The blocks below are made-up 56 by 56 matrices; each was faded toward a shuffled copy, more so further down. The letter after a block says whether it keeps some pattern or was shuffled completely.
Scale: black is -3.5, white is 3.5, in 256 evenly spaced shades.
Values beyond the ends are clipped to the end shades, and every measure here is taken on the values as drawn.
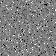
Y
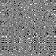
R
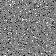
Y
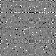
R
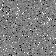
Y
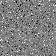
Y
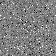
Y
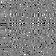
R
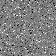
Y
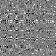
R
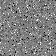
Y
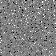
Y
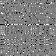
R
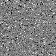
Y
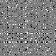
R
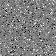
Y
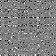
R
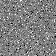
Y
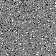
Y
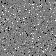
Y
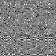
R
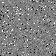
Y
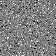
Y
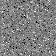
Y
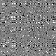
R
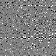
R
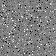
Y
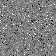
Y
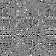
R
